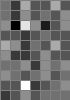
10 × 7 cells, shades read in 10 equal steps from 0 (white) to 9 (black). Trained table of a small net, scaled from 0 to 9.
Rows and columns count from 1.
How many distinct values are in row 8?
3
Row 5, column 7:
6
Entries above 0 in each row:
7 7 7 7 7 7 7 7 6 7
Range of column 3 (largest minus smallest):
7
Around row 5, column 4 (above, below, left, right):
6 6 7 6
